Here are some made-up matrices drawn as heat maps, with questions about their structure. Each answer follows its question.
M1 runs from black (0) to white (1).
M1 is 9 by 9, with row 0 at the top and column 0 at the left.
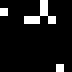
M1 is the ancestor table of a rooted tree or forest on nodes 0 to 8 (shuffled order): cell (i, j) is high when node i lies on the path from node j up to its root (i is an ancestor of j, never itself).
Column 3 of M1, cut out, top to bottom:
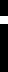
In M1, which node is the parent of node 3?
2
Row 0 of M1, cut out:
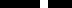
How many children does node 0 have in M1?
1
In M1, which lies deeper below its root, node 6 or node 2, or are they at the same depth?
node 6
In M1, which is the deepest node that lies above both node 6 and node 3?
2
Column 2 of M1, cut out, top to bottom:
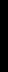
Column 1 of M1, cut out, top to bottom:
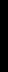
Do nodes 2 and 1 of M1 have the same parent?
no
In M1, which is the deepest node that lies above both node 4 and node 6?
2
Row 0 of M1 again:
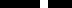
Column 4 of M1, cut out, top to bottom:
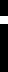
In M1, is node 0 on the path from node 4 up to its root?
no
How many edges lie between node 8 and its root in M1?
0
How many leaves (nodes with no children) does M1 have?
5
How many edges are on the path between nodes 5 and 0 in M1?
1
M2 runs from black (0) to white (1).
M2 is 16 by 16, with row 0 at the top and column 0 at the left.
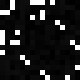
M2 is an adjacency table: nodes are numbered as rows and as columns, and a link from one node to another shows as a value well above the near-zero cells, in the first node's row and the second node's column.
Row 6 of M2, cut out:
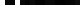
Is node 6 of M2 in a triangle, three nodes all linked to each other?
no
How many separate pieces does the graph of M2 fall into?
4
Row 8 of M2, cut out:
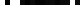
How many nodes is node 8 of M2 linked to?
4
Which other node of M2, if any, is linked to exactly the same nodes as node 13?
node 9
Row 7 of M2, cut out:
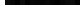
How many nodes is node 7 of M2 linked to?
1
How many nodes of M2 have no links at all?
0
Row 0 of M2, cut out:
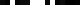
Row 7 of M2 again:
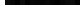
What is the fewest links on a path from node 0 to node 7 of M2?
1
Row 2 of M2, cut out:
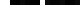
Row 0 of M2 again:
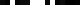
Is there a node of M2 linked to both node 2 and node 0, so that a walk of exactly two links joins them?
yes
